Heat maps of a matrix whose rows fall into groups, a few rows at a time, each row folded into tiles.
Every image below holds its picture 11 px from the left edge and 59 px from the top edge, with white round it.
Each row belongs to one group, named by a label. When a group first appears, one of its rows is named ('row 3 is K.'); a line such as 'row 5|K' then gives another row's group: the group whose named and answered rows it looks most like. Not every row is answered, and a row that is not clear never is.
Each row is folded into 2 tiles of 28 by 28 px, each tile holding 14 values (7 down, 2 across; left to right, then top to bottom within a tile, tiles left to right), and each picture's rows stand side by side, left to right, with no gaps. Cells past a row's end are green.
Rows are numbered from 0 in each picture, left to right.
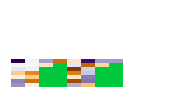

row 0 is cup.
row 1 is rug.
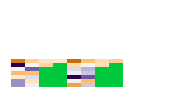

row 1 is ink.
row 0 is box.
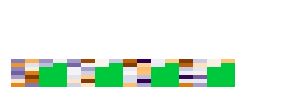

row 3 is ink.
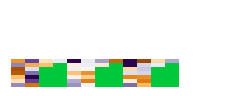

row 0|rug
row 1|cup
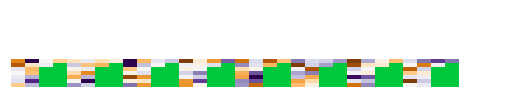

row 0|ink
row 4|rug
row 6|ink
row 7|rug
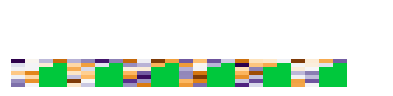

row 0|cup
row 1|rug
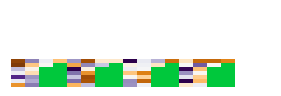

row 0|ink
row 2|cup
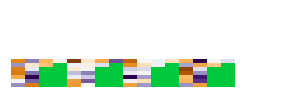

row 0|rug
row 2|ink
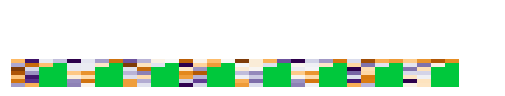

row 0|rug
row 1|cup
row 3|box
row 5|cup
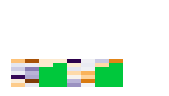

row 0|ink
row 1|cup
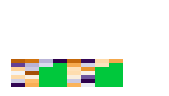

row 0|box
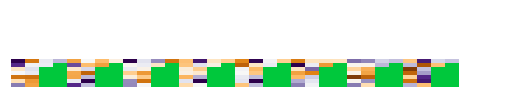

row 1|box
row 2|cup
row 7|rug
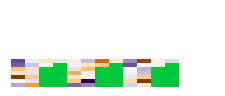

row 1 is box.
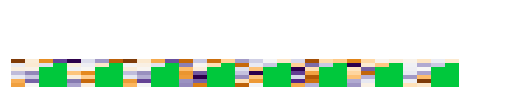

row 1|cup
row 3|rug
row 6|box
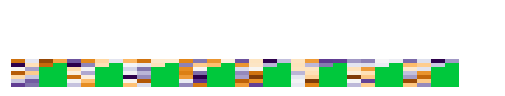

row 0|box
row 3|rug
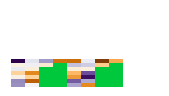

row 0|cup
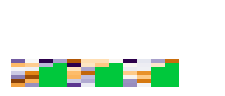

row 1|box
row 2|cup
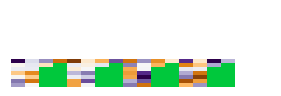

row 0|cup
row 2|rug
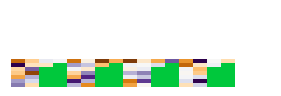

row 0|box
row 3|ink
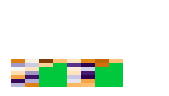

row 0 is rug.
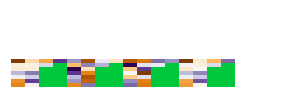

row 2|box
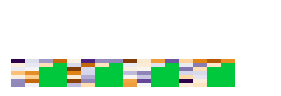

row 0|cup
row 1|rug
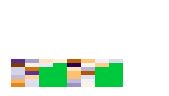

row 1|box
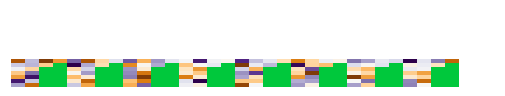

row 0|rug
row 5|box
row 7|cup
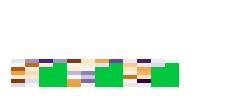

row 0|rug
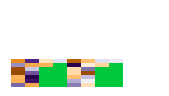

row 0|rug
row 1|box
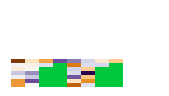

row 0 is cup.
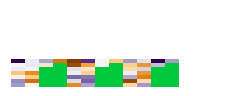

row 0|cup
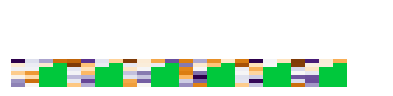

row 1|ink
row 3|rug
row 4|ink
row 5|ink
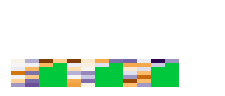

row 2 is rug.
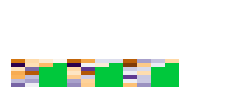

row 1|box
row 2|ink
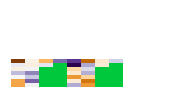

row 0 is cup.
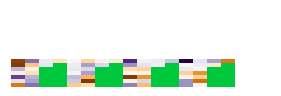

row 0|ink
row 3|cup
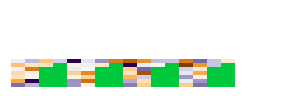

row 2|box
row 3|ink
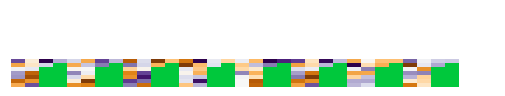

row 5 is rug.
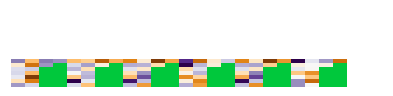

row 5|cup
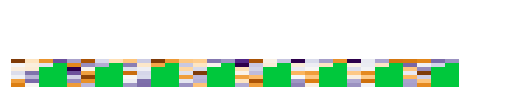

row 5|cup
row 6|cup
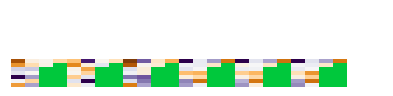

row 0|ink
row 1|ink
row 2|ink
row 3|cup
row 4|cup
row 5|cup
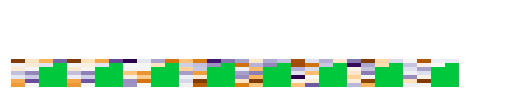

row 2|cup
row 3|box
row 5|ink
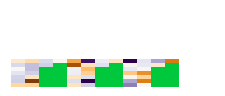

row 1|ink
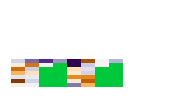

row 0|rug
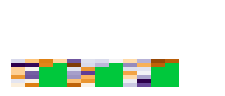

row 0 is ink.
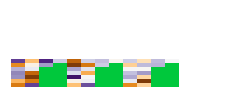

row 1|ink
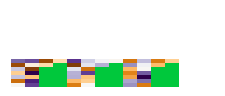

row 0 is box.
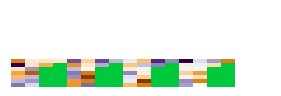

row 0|box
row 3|cup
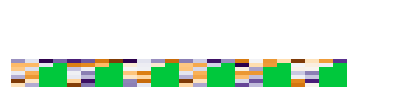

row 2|cup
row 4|box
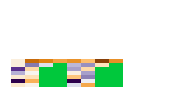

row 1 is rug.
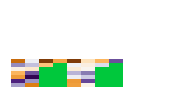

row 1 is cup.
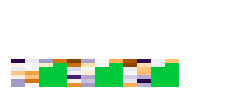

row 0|cup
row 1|ink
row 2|ink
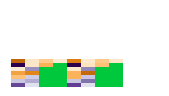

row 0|box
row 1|box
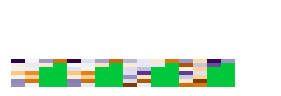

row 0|cup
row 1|cup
